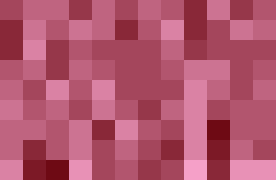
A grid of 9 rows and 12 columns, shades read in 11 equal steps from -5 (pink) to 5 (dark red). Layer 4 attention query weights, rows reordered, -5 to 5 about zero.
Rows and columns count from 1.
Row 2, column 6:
3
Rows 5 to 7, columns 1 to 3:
-1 1 -3 | -2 0 -1 | -1 -1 0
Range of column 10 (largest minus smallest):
7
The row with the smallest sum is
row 5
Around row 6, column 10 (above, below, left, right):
-1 5 -3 0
